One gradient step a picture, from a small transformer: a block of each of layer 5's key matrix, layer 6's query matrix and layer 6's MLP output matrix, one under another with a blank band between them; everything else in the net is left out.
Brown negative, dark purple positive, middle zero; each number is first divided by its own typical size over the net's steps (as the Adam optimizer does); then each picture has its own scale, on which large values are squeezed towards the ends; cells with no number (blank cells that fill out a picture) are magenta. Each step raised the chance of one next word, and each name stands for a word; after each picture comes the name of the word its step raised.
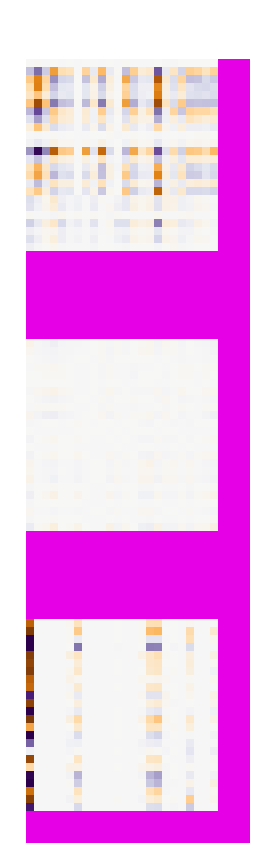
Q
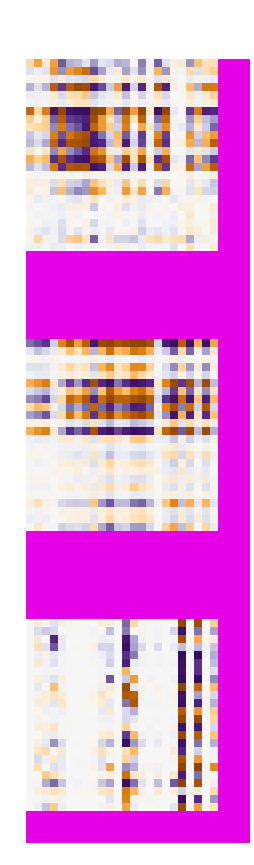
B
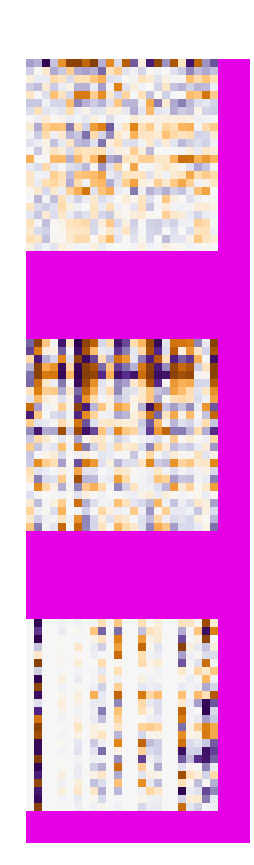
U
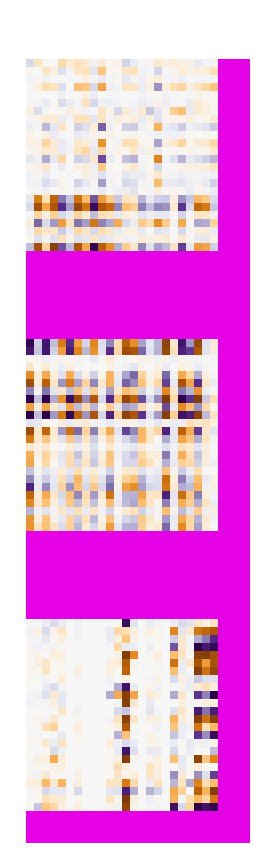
Q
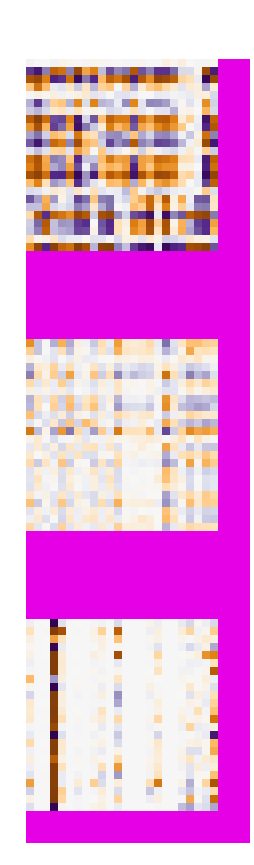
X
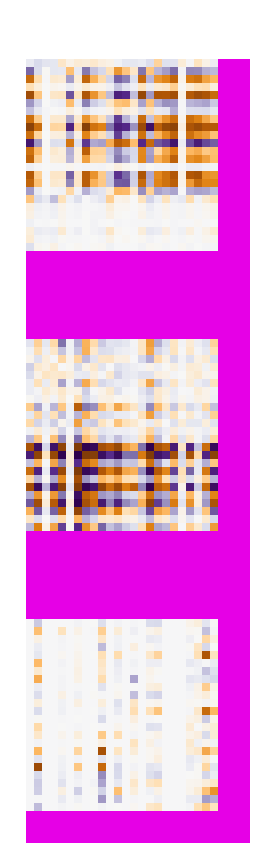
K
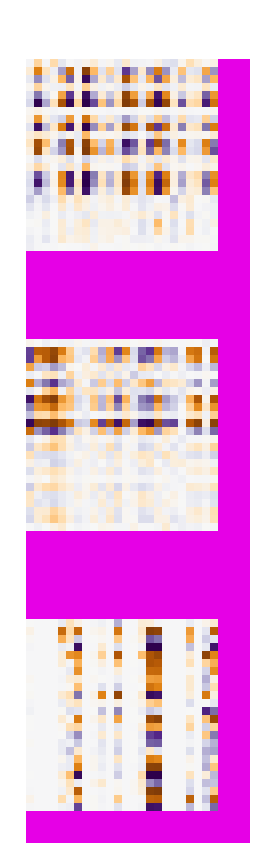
Q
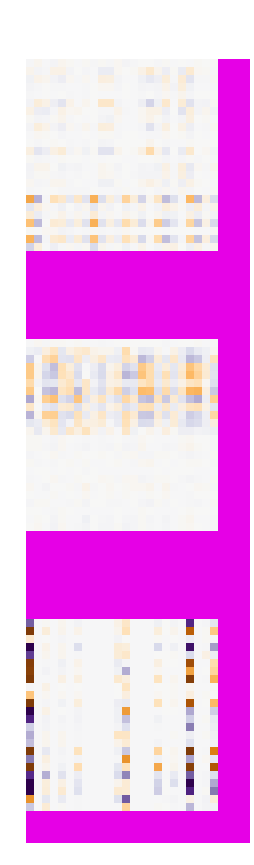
K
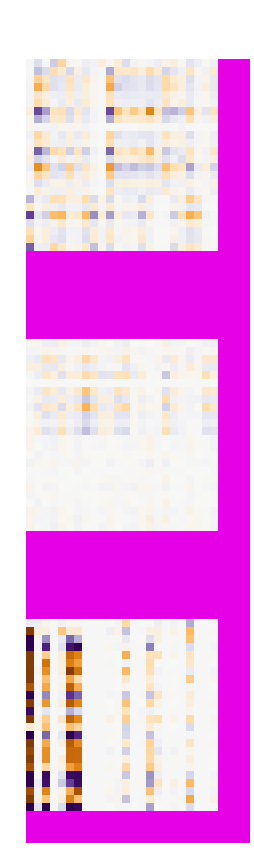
Q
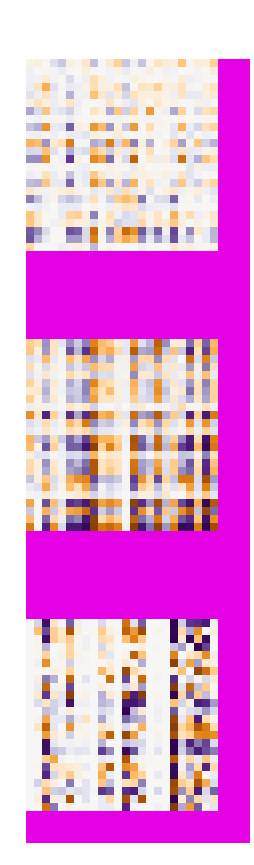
U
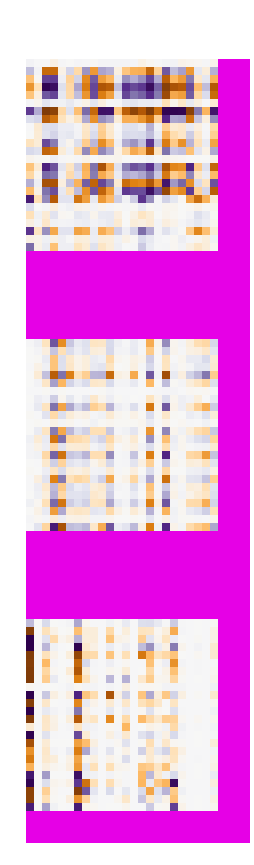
Q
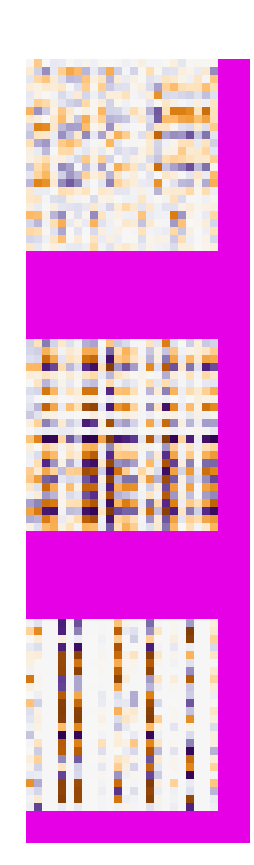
X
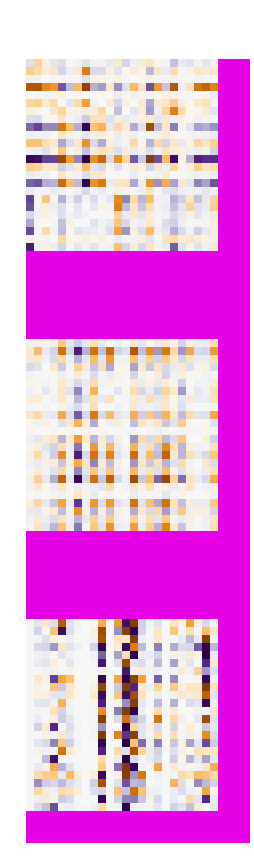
B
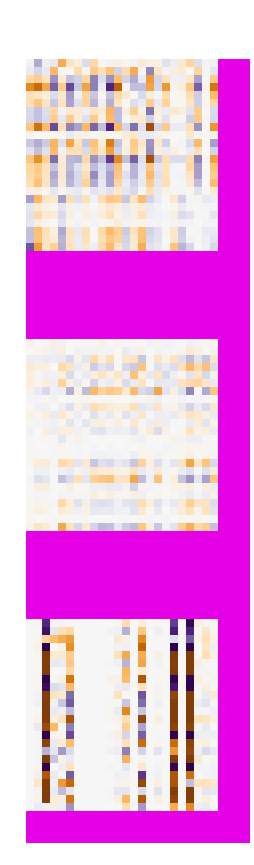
X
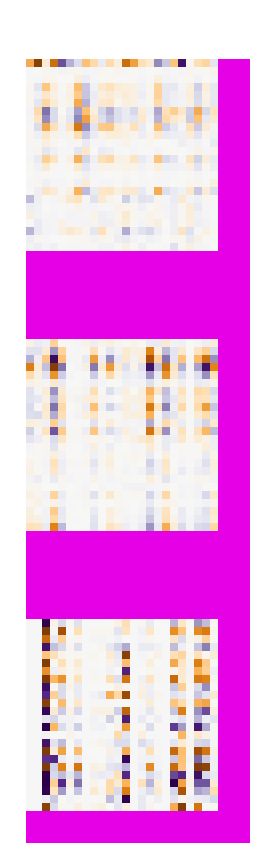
K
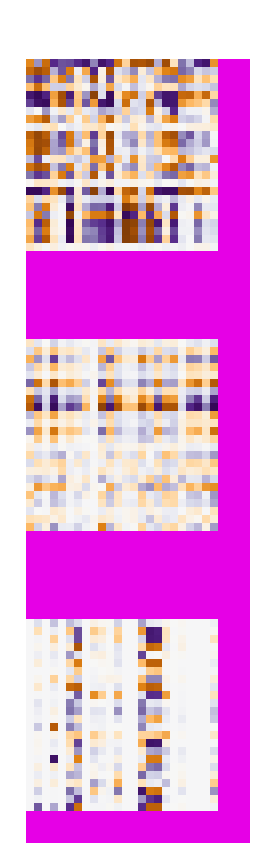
U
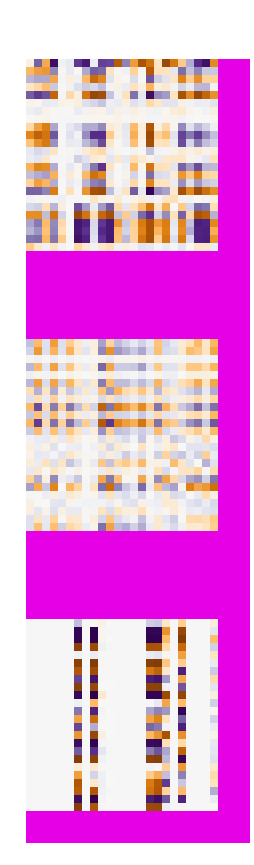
U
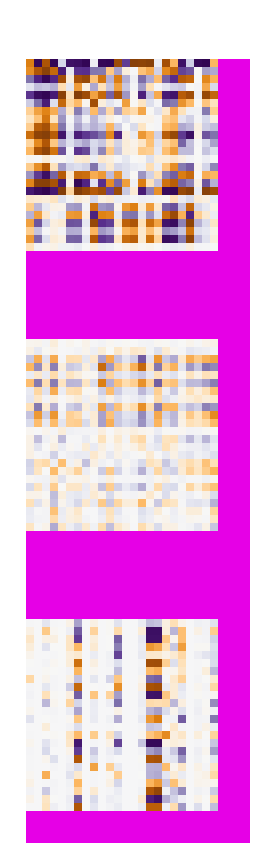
U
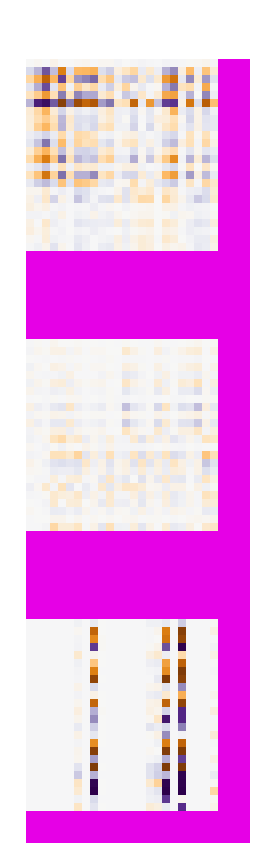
K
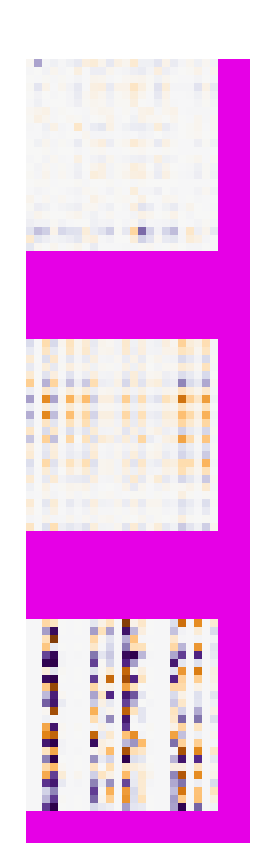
B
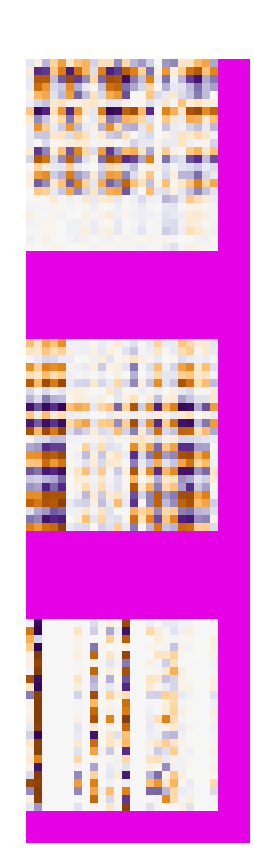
X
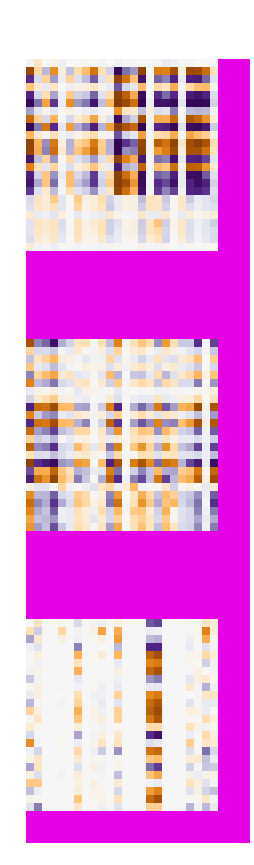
X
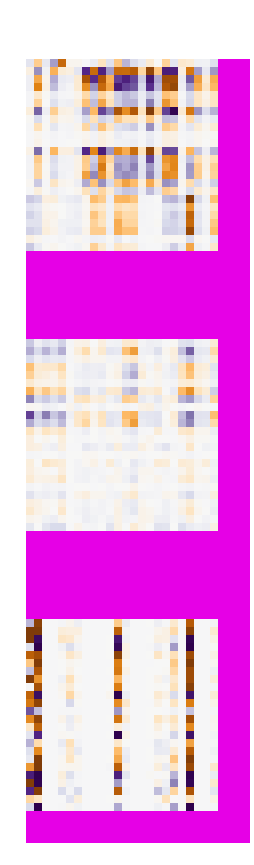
Q
